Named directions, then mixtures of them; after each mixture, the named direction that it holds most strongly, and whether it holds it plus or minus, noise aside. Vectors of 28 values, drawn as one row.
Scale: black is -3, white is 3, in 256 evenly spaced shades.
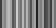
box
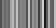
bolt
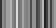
box, plus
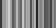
box, plus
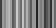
box, plus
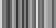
box, minus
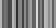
box, minus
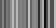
bolt, plus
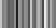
bolt, minus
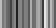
bolt, minus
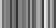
bolt, minus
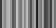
box, plus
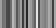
box, minus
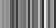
bolt, minus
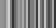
bolt, minus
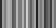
box, plus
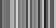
bolt, plus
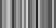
box, plus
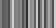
bolt, plus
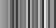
bolt, minus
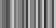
bolt, plus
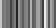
bolt, minus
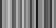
box, plus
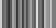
box, minus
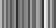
bolt, minus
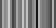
box, plus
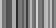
box, minus
